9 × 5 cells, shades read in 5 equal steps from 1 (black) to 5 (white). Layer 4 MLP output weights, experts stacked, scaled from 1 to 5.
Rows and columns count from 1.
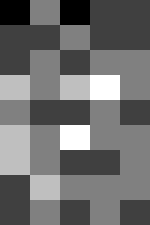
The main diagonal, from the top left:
1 2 2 5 2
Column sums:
24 26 24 26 23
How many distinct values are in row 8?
3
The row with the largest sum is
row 4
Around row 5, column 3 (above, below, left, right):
4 5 2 3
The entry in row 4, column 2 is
3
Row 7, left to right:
4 3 2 2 3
